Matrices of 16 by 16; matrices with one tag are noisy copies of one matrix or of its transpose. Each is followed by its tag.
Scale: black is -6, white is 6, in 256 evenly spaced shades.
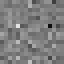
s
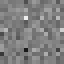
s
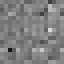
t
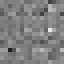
t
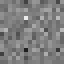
s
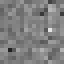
t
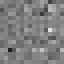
t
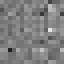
t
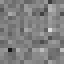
t
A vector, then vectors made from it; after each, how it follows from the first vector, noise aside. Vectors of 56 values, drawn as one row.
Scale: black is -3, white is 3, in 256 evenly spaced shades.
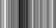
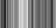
negated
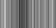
shrunk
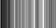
wrapped around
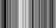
negated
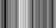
negated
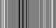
partly zeroed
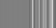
partly zeroed
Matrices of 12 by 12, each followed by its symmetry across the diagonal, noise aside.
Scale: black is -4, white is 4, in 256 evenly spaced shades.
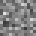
neither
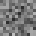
symmetric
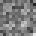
symmetric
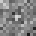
symmetric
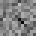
symmetric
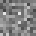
neither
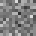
neither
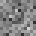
symmetric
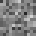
neither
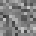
neither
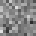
neither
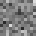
neither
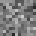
neither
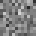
neither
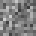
neither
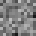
symmetric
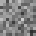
symmetric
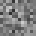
symmetric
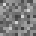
symmetric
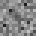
symmetric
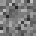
symmetric
